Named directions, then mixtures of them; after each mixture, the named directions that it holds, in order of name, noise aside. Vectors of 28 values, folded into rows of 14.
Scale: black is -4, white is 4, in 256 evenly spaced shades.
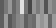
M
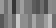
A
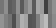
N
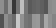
A, M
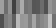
A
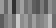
A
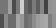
A, M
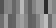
M, N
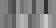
A, N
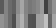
M, N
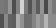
A, M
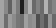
M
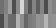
A, M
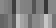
A, N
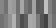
N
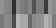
A, N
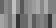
A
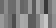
N
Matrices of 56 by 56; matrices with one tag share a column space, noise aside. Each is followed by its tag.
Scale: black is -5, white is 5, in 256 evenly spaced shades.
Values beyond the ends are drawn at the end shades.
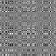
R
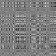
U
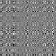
R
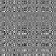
R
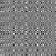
R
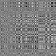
U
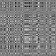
U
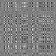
U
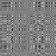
U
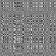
U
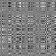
U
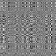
U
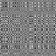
U
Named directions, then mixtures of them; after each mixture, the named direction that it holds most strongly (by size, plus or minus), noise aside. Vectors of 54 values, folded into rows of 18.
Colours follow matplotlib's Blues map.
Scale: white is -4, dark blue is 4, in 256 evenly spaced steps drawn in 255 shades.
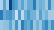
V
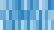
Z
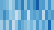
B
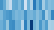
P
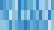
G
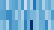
P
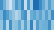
B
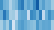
B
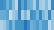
G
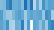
P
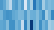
P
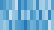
G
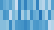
G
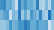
G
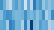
P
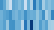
P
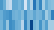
P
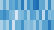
B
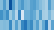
V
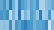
G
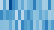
V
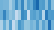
B
